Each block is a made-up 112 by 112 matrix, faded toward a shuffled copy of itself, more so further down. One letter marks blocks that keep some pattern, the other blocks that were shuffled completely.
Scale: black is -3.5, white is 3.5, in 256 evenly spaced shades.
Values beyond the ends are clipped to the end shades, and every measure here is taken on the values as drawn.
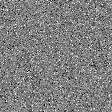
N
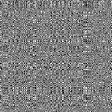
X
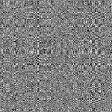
X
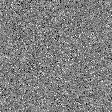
N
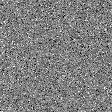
N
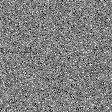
N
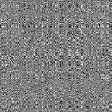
X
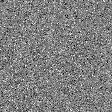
N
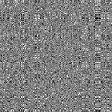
X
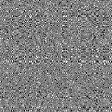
X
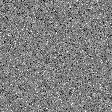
N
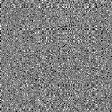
X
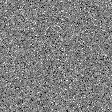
N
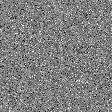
N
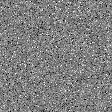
N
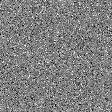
N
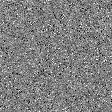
N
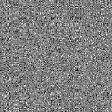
X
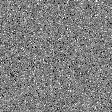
N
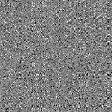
X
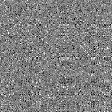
X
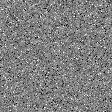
N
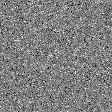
N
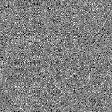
X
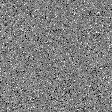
N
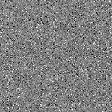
X
